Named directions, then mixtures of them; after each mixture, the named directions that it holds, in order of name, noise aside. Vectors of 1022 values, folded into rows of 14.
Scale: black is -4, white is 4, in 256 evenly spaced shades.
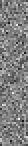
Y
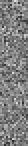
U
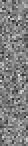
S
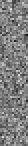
S, U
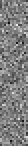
Y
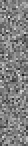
S, Y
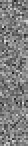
U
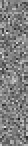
S, Y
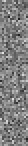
S, U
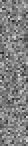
S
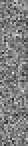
S, U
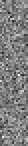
S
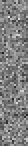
S, U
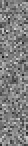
S, Y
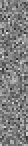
S, Y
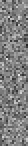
S
